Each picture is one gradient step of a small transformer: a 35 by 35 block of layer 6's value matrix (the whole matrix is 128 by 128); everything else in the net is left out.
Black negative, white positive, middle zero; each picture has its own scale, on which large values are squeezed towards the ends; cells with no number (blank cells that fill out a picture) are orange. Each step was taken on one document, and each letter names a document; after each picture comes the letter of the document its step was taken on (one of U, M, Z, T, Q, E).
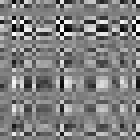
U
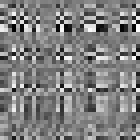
U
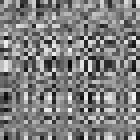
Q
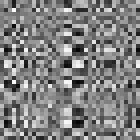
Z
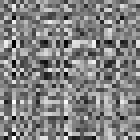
Z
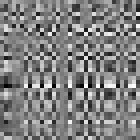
Q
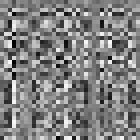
Z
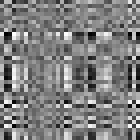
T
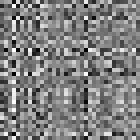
Z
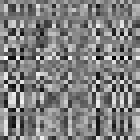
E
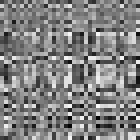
T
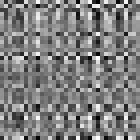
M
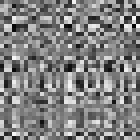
Q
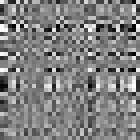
U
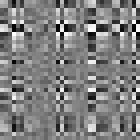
U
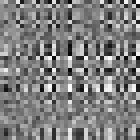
Q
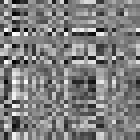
T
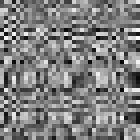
T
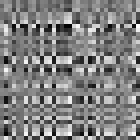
Q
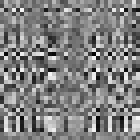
E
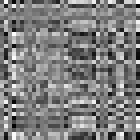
T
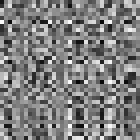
Q
